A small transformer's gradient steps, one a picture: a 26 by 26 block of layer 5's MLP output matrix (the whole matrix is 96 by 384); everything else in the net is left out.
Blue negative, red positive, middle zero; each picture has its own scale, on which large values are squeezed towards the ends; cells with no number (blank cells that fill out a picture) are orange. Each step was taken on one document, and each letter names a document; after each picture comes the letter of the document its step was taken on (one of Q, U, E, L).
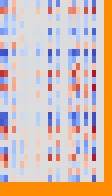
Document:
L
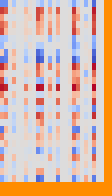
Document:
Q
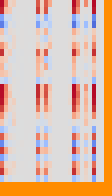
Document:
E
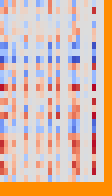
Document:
Q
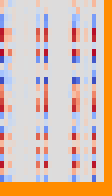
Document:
E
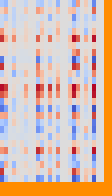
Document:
Q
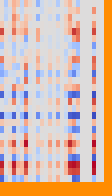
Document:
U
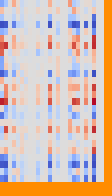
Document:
L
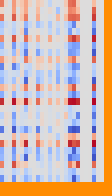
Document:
U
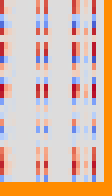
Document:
E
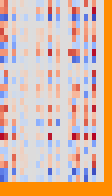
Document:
L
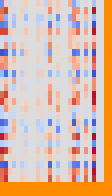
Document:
L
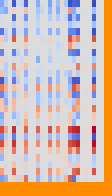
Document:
U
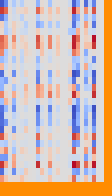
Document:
Q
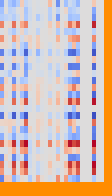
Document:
U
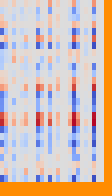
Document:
Q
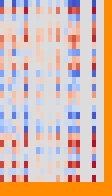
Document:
U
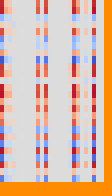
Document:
E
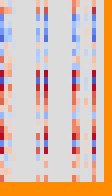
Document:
E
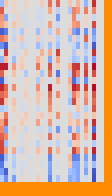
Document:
L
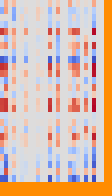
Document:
L
